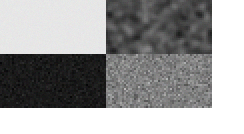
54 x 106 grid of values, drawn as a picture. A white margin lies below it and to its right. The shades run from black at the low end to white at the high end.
The table splits into 2 rows of 2 panels. Panel 1,1: very high, flat. Panel 1,2: low, blotchy. Panel 2,1: very low, fine-grained, faint in contrast. Panel 2,2: middling, fine-grained.
